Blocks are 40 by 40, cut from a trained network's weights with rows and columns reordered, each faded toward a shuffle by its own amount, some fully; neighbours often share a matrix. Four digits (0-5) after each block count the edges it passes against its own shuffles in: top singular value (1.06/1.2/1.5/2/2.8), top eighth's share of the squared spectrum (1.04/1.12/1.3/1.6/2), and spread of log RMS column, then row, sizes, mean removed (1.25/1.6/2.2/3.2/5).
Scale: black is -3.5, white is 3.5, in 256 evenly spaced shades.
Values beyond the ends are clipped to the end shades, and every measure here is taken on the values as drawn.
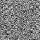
3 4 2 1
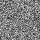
0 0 0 0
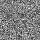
0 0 0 0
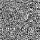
3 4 2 1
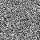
1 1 0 0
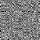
3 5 2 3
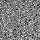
1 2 0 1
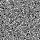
0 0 0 0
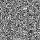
2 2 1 0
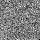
0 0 0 0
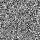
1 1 0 0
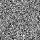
2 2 0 0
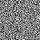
3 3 1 0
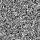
1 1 0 0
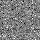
0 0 0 0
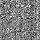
2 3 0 2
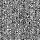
2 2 0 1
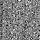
1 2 0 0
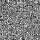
1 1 0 1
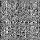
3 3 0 2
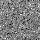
0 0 0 0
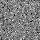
0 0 0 0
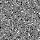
0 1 0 0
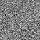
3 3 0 0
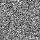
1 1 0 0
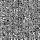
2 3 0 1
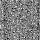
1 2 0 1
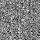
1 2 0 1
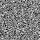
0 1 0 0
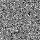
1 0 0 0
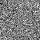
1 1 0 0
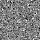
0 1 0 0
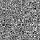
2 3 1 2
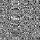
3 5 2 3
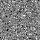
1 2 0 1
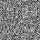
3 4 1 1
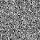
2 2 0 0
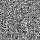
1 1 0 0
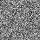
0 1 0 0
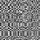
4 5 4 2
